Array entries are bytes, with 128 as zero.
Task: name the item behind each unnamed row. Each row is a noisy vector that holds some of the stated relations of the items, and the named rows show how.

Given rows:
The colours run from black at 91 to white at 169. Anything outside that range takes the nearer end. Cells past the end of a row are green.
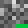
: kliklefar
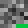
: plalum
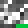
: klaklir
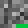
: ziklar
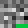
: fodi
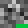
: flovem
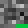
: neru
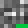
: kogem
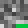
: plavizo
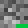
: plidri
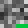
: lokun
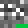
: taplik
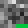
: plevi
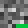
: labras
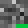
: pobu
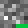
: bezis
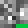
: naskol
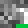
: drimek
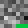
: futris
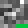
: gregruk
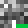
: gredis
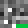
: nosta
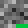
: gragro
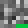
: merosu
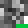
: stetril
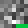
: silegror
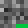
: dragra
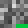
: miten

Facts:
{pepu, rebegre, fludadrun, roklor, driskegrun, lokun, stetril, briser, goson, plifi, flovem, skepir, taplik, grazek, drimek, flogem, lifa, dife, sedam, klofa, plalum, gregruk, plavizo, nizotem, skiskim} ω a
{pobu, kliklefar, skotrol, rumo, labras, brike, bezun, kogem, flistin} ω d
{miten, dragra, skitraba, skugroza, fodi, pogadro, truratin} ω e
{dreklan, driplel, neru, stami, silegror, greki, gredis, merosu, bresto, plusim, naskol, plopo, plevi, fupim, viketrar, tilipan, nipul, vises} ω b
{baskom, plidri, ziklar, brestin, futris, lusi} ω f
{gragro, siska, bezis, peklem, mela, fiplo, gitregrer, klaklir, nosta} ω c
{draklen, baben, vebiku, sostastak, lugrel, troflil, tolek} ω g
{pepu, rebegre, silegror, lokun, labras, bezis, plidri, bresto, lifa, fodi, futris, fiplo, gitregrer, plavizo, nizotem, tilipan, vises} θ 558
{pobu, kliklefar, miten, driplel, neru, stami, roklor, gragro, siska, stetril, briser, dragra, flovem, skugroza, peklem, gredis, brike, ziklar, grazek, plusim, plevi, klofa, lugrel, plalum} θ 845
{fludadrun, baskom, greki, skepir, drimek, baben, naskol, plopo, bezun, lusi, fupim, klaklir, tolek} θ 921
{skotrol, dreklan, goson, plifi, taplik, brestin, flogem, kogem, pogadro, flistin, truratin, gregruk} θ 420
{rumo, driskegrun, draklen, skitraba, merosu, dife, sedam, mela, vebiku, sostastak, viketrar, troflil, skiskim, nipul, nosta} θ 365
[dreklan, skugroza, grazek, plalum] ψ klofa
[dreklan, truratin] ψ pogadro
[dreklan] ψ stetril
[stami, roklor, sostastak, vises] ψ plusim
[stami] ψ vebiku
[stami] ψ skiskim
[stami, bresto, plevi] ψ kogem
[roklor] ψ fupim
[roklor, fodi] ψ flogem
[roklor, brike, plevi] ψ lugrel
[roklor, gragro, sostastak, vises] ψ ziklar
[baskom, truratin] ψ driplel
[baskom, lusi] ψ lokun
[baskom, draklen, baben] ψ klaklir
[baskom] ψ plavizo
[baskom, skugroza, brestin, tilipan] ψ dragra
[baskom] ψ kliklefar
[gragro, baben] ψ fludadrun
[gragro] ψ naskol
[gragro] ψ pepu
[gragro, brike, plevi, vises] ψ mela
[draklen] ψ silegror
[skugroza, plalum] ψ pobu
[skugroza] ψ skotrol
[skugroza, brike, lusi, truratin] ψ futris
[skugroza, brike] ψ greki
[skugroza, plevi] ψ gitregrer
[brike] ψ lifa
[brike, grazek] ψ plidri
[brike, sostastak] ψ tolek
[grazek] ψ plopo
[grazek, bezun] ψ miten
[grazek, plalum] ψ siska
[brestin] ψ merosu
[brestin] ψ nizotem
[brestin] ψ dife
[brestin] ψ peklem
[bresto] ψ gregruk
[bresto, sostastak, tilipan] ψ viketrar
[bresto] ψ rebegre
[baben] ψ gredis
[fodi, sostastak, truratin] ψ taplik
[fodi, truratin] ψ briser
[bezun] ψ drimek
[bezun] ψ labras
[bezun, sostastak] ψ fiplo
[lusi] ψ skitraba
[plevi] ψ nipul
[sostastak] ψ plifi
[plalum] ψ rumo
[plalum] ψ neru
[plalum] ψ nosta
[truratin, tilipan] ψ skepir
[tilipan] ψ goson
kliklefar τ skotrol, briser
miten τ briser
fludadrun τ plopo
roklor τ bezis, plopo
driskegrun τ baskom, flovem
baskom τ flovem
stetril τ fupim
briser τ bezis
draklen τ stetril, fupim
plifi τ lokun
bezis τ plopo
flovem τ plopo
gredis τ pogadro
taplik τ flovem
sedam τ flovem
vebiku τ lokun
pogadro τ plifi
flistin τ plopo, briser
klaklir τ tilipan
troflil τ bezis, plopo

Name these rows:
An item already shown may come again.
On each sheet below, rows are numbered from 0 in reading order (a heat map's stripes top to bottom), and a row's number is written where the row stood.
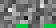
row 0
fiplo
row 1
miten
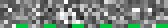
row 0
mela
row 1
truratin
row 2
tilipan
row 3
flistin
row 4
greki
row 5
skitraba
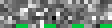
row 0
greki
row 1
pogadro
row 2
roklor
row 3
baben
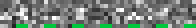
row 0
fupim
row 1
dife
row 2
plopo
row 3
neru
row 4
troflil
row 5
tolek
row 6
lokun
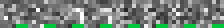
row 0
bezis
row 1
mela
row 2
drimek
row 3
skepir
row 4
dreklan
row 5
brestin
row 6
truratin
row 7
skitraba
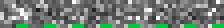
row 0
fludadrun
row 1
flovem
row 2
skiskim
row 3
briser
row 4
dife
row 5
sostastak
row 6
ziklar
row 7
plifi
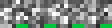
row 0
draklen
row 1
bezun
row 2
baskom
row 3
lusi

